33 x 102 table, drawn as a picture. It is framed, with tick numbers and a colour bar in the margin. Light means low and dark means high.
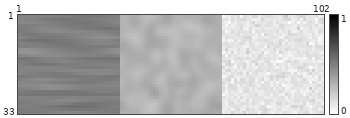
It is made of 1 by 3 panels. Panel 1,1: middling, streaked across, faint in contrast. Panel 1,2: low, blotchy, faint in contrast. Panel 1,3: very low, fine-grained, faint in contrast.
